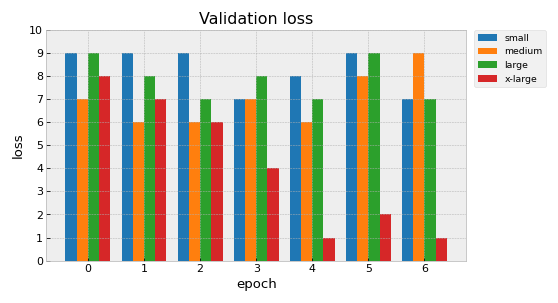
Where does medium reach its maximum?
6
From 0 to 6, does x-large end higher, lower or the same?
lower
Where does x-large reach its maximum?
0
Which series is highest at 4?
small
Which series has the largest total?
small
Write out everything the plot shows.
Title: Validation loss
x-axis: epoch, ticks 0 1 2 3 4 5 6
y-axis: loss, ticks 0 1 2 3 4 5 6 7 8 9 10
Legend: small, medium, large, x-large
Values:
small: 9 9 9 7 8 9 7
medium: 7 6 6 7 6 8 9
large: 9 8 7 8 7 9 7
x-large: 8 7 6 4 1 2 1
